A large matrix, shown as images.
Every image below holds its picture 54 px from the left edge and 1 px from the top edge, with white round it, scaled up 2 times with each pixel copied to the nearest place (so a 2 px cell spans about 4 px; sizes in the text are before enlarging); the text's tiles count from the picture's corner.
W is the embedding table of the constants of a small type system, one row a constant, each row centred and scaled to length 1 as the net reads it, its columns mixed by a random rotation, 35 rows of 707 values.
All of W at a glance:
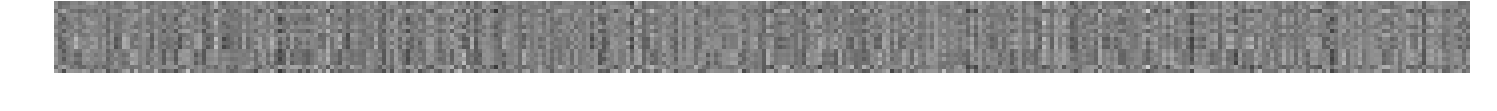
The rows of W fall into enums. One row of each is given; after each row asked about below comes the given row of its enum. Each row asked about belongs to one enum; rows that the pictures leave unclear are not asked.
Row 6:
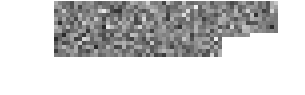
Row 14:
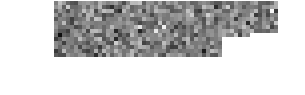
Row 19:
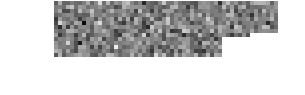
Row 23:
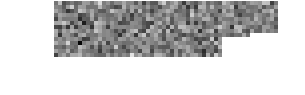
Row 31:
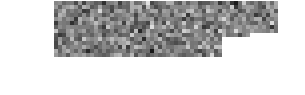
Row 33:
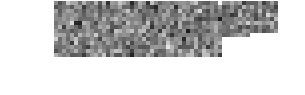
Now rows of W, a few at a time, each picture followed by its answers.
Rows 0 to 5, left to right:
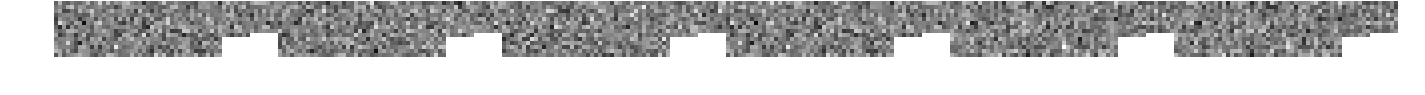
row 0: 19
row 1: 31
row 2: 6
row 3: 19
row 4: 33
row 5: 33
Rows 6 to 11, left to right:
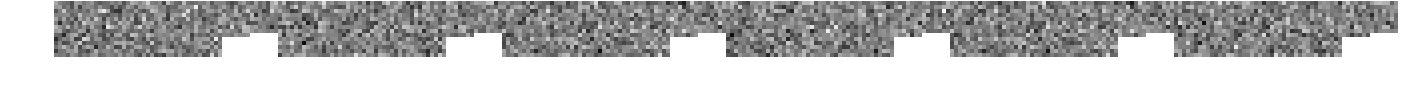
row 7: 23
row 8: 31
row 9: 14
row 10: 31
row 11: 19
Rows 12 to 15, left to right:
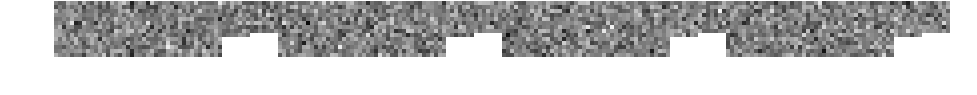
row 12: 33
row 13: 19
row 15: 31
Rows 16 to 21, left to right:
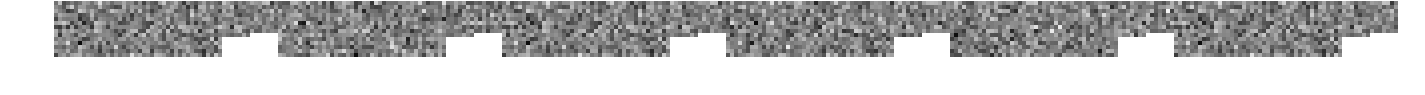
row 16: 23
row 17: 33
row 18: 23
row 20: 14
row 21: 23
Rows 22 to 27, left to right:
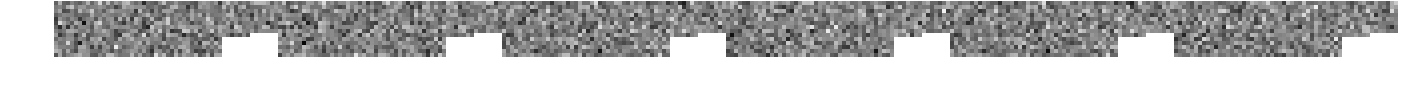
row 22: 19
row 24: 31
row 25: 14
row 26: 31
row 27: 6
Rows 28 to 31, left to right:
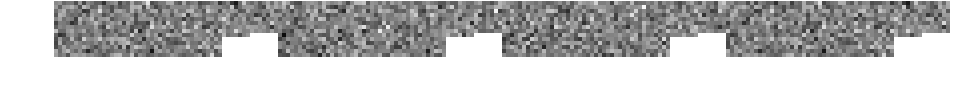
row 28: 31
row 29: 14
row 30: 6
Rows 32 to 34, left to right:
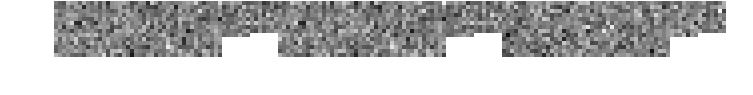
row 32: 33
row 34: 14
